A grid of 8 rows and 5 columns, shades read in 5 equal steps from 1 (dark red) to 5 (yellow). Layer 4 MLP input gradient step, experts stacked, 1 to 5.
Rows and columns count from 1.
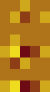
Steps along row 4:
up down same same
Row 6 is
3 2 4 3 3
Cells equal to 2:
4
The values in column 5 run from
3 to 4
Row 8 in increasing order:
1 2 4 4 5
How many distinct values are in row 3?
1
